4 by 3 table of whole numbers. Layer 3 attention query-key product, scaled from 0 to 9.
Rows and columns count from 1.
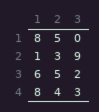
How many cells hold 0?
1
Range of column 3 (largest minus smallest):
9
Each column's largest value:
8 5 9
